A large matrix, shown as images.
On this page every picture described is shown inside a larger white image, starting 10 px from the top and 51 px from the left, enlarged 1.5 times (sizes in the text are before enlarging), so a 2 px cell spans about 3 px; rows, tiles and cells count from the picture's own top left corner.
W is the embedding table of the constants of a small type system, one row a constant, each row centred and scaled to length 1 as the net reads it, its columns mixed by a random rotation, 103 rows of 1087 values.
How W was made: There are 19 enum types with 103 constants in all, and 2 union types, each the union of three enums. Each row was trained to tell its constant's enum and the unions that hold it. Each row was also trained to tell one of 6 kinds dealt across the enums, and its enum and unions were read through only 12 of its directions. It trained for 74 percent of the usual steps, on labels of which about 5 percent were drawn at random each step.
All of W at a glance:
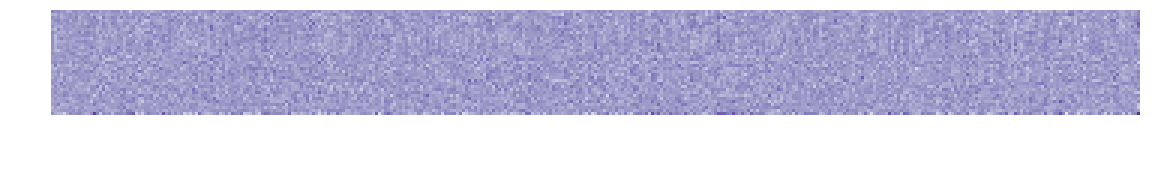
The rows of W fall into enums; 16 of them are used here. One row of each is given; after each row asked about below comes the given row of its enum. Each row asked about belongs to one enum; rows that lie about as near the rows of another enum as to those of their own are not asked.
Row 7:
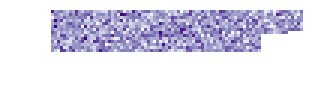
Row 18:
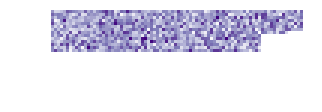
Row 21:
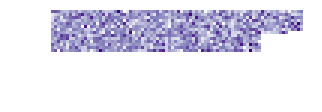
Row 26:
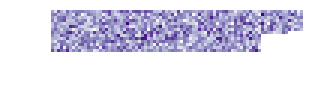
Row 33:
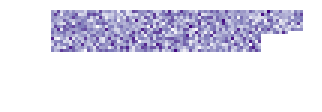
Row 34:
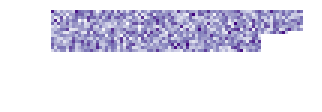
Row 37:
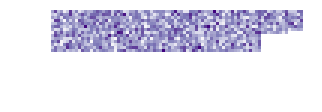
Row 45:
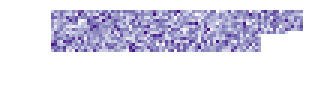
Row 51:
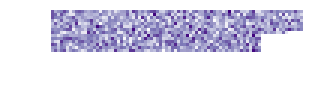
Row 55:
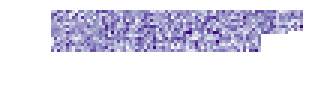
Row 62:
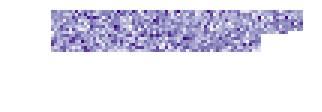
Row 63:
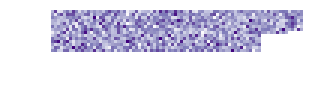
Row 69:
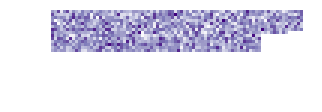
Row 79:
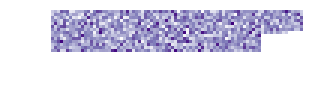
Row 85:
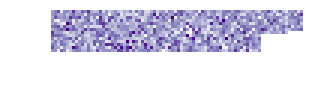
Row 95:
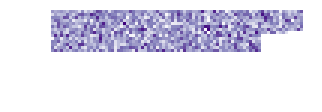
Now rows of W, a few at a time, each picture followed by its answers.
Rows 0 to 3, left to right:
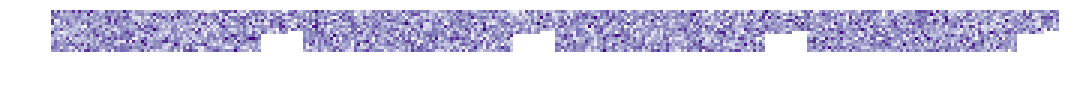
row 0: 85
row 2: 21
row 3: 63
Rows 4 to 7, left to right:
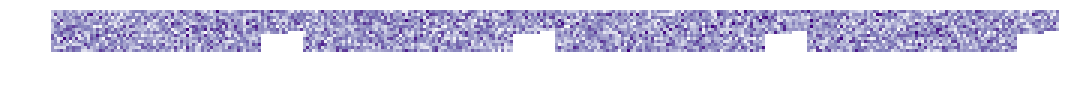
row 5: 37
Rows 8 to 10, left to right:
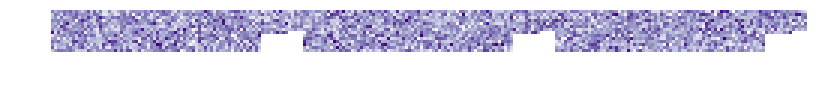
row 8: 33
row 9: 62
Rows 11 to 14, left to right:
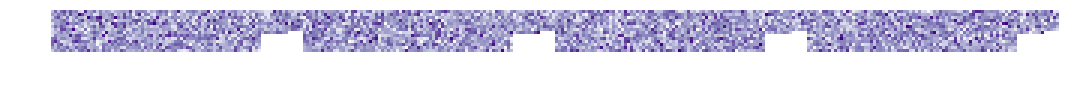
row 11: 62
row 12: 21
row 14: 7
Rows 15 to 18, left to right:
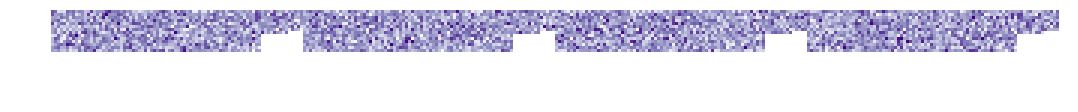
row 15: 63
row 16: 55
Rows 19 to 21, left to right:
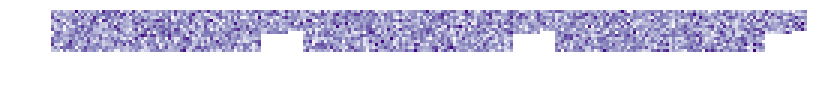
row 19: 37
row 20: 37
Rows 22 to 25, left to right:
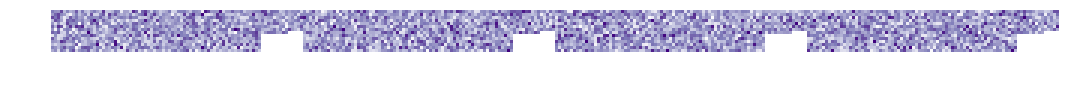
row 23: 55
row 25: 55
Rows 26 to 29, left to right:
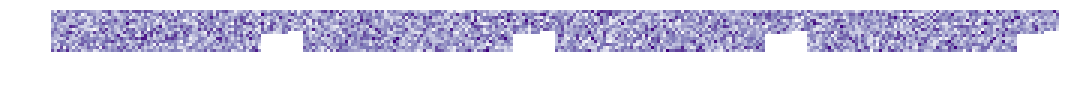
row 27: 85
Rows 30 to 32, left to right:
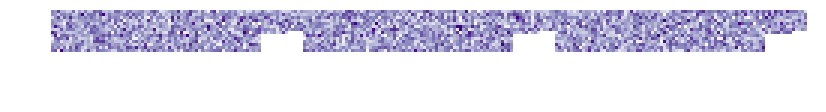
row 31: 95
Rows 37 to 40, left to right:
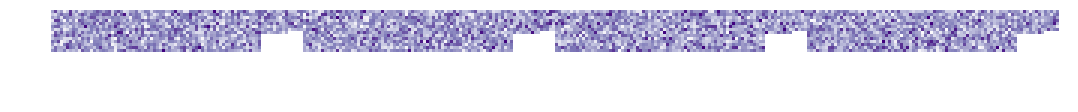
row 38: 34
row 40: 85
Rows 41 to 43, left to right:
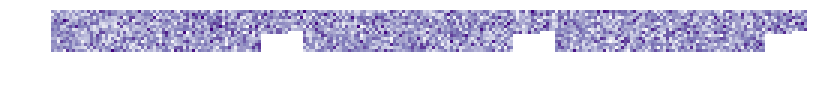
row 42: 34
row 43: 21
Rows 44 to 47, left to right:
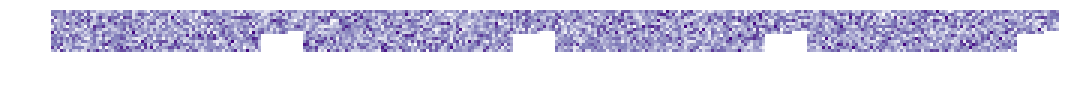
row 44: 85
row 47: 63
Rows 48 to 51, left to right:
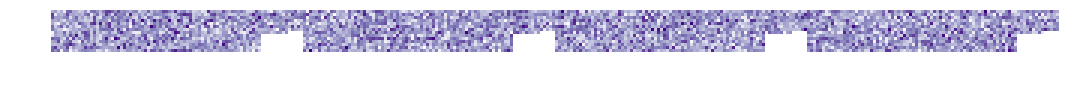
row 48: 63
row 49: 55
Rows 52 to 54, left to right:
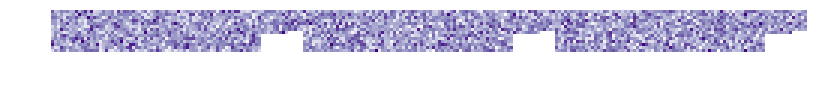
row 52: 62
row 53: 34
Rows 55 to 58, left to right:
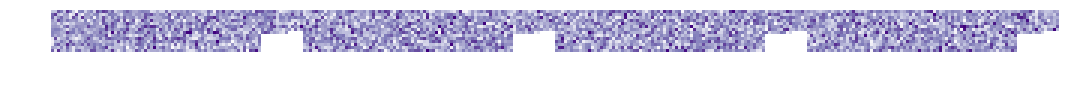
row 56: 79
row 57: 63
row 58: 95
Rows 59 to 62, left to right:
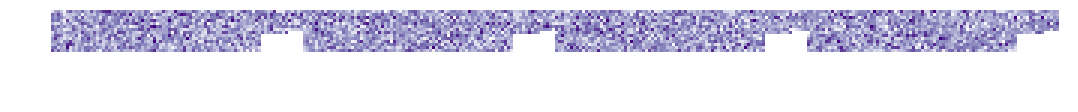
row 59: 37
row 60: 34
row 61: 37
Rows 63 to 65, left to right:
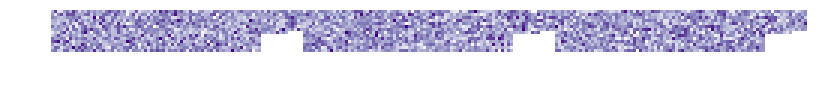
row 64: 21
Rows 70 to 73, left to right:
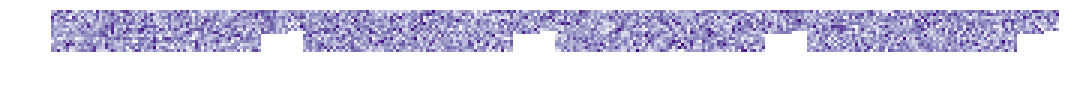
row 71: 37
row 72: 34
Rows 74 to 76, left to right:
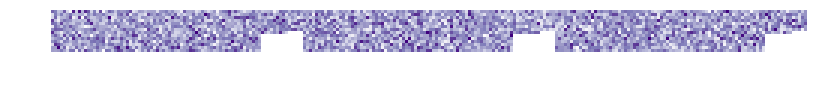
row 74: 85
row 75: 33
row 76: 62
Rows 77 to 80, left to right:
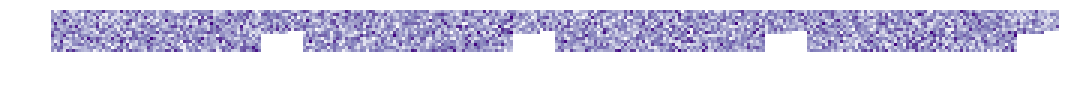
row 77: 26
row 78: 63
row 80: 33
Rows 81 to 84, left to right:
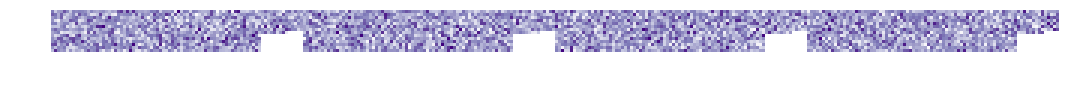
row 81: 69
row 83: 79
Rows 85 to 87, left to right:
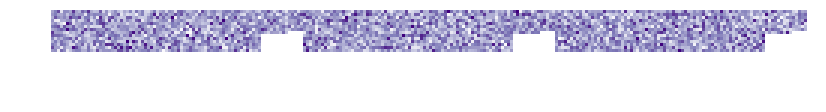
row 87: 33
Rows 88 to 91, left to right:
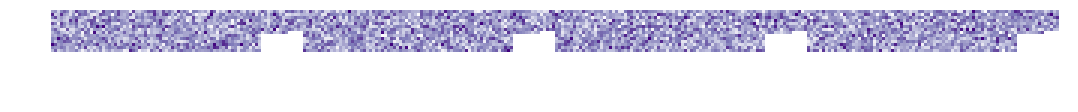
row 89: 55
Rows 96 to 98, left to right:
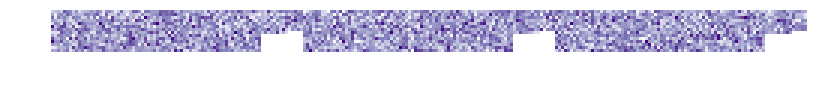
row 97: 55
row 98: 85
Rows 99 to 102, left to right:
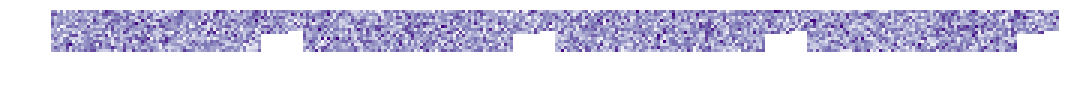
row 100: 7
